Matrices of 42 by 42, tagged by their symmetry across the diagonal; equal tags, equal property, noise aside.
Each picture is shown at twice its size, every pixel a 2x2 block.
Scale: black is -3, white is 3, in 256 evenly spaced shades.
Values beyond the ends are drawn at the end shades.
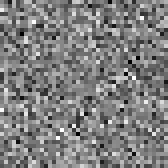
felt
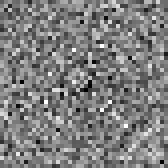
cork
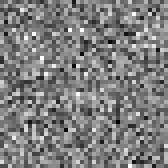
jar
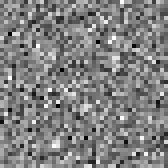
jar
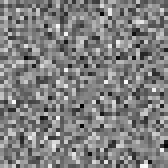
felt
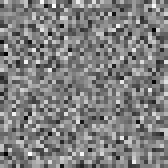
felt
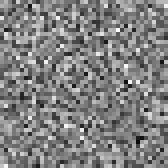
cork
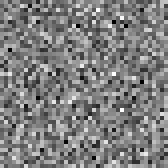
jar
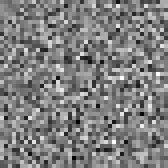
felt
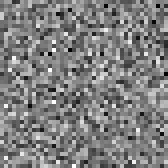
felt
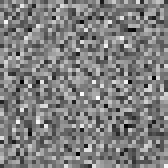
cork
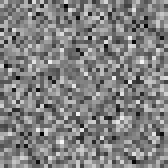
cork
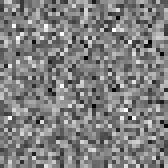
jar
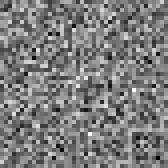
cork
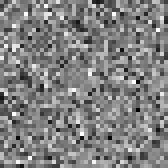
cork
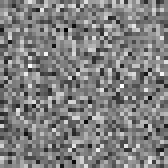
felt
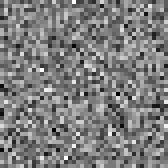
jar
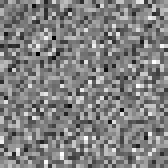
cork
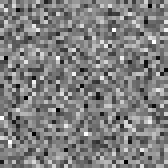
jar
